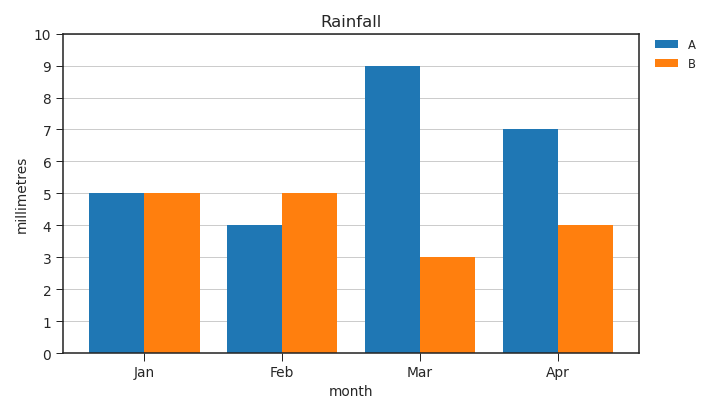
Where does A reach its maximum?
Mar
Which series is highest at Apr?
A
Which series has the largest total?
A
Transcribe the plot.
Title: Rainfall
x-axis: month, ticks Jan Feb Mar Apr
y-axis: millimetres, ticks 0 1 2 3 4 5 6 7 8 9 10
Legend: A, B
Values:
A: 5 4 9 7
B: 5 5 3 4
